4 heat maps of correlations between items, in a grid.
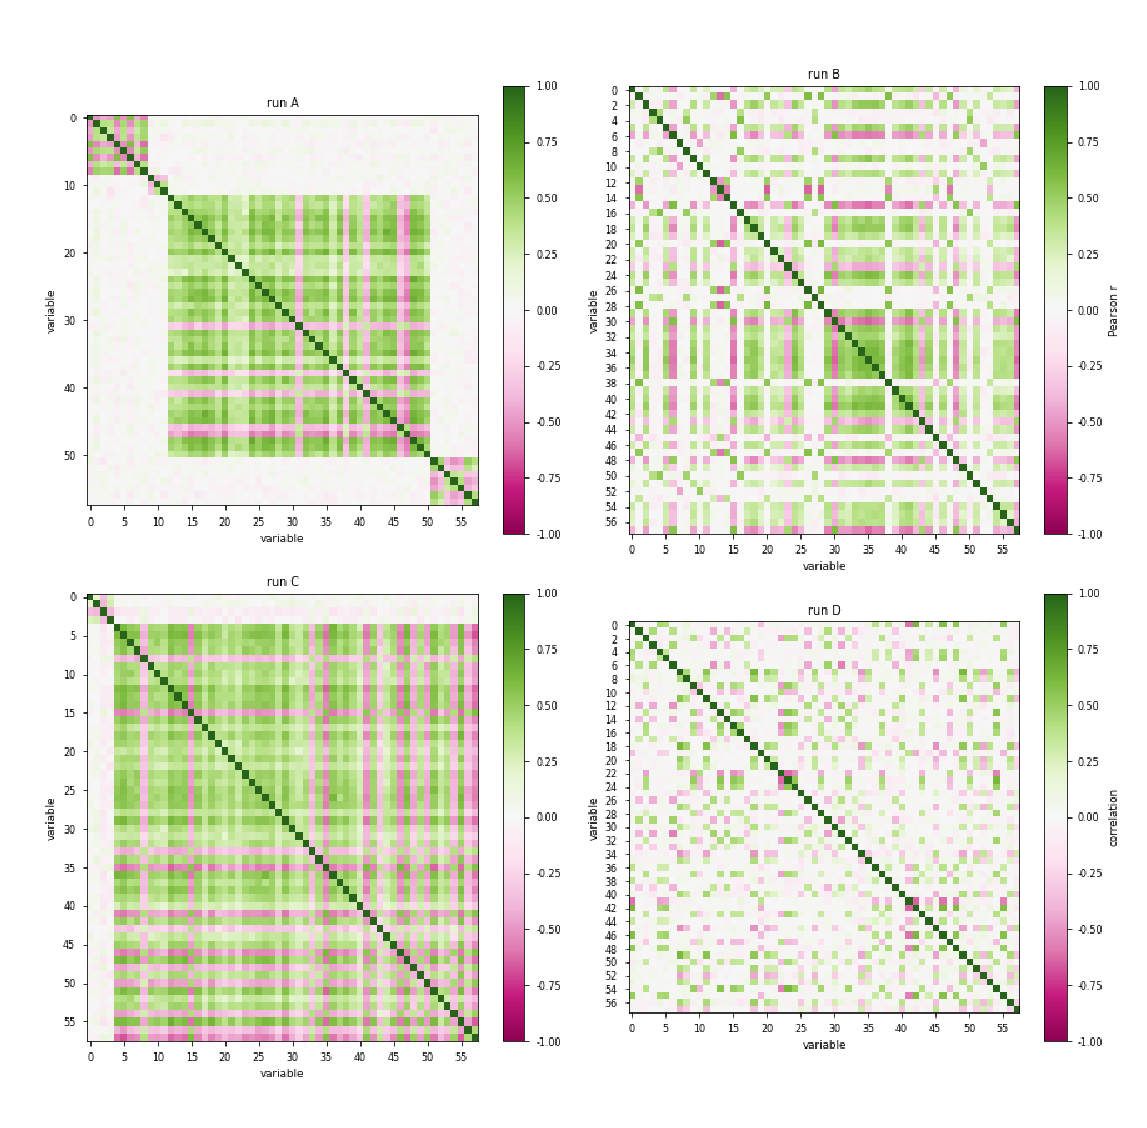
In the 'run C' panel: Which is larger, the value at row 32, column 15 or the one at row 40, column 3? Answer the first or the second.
the second
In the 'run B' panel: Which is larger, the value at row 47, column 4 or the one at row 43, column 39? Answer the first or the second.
the first
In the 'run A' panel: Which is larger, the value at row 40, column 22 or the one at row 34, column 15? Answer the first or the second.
the second
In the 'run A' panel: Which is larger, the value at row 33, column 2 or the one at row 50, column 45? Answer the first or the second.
the second
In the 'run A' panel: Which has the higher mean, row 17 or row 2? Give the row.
17
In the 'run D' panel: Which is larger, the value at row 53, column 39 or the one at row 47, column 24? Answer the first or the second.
the first
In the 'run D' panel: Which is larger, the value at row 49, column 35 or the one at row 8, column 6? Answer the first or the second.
the first
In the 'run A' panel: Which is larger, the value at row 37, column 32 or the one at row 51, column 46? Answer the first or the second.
the first
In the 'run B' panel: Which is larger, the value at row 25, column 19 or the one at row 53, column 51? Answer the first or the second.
the first
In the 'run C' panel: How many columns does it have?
58
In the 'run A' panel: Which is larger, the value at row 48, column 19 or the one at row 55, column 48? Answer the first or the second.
the first
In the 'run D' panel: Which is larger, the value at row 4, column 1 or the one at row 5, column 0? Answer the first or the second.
the second
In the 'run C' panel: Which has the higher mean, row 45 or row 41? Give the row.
45
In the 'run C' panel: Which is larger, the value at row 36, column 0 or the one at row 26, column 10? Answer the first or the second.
the second
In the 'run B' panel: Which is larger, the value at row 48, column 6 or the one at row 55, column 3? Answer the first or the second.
the first
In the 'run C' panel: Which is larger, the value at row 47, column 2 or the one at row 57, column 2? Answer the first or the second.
the second
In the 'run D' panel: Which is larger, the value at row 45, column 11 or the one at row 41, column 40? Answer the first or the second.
the second
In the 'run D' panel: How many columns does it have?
58
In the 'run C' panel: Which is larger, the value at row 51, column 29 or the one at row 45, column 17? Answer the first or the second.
the first
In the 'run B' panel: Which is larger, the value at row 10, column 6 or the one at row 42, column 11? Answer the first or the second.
the second
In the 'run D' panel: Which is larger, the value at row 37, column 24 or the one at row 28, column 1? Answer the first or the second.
the first
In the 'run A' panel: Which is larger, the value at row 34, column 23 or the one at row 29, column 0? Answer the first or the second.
the first
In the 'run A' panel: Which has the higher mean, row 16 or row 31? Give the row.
16
